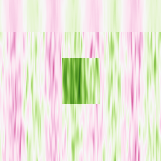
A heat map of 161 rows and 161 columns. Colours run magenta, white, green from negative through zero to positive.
An odd patch, higher than its surroundings, sits in the centre. Stripes running up and down repeat 4 times from left to right. A horizontal seam about 20% of the way down splits the table, and the top part is calmer. The ninth with the highest average is the centre.
